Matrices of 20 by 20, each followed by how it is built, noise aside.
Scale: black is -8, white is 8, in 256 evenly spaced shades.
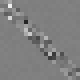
banded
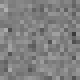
low rank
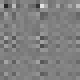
low rank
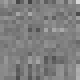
low rank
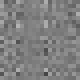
low rank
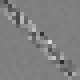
banded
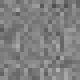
low rank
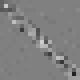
banded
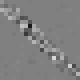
banded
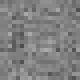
low rank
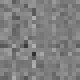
low rank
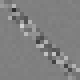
banded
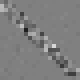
banded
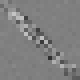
banded
